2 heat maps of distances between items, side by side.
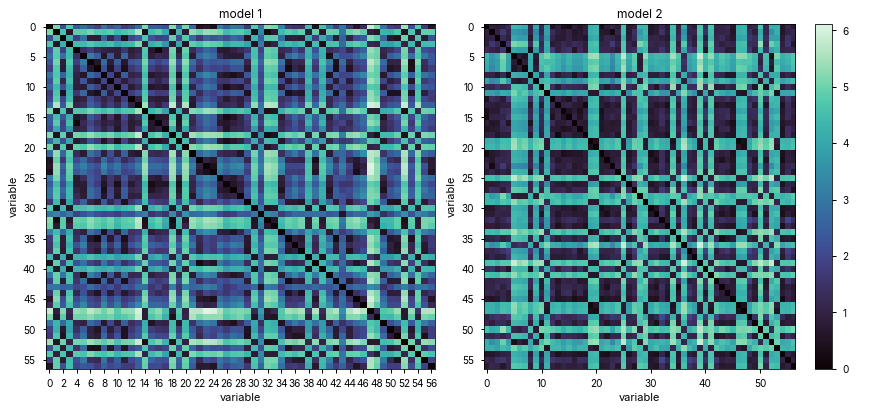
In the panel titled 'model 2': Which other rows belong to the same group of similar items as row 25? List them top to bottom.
11, 19, 20, 29, 34, 39, 41, 46, 47, 53
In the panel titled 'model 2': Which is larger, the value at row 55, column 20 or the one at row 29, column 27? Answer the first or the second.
the second
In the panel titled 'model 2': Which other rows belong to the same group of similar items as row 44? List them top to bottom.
0, 1, 2, 3, 4, 8, 10, 12, 13, 14, 15, 16, 17, 18, 21, 22, 23, 24, 26, 27, 30, 31, 32, 33, 35, 37, 38, 40, 42, 43, 45, 48, 49, 51, 54, 55, 56
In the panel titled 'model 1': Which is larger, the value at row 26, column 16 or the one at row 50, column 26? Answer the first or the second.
the second
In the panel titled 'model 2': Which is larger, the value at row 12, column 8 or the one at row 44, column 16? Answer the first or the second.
the first
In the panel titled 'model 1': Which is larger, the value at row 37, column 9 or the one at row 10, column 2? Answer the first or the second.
the second
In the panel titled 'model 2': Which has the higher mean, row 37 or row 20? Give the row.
20
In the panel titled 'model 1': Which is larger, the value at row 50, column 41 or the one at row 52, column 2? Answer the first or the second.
the second
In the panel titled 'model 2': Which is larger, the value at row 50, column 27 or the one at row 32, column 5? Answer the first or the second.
the first
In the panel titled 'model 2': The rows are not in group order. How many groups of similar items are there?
3
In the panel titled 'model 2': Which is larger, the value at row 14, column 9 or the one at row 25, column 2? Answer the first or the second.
the second
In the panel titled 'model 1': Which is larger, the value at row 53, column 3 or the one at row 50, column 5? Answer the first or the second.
the first
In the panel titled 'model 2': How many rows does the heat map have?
57
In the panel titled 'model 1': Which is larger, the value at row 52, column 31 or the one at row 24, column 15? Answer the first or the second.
the first
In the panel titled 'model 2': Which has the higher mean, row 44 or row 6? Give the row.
6
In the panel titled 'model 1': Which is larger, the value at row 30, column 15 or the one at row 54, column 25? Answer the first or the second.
the second
